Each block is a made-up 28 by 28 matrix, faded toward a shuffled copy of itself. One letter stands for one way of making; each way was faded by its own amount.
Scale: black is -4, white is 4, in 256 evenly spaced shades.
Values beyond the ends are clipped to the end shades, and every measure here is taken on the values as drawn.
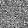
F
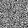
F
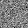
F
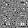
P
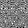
P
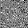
P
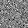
F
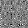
P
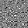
P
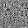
P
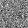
F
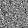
F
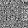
P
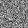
F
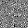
P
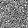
F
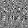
P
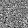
F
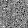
F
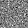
F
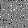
P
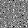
P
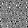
P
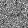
F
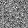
F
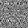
P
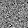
F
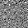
P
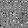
P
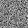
F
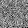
F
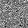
F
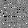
P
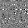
P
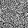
F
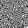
P
